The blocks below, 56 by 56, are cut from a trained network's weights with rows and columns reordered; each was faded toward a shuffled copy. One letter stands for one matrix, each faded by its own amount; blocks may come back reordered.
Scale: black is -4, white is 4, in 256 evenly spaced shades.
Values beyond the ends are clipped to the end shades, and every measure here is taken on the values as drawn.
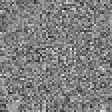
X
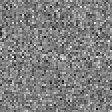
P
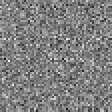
X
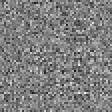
X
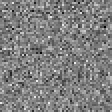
P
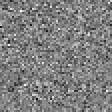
P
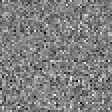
P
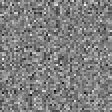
X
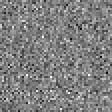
P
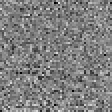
X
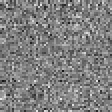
X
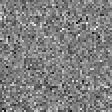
P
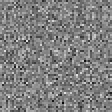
X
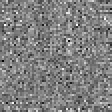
P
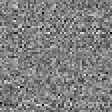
X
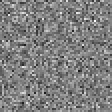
X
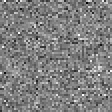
P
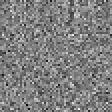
X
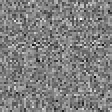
X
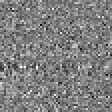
P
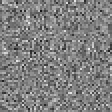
X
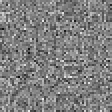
X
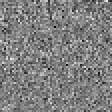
P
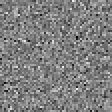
P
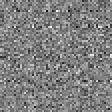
X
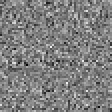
X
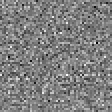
P
